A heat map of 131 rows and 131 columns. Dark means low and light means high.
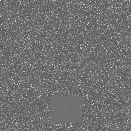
Neither half mirrors the other. The texture is fine-grained noise. No overall slope runs across the table. The bottom middle is the smoothest part. No row or column stands out. In the bottom middle lies a patch that is calmer than the rest. The values are skewed, with a long tail toward high values.
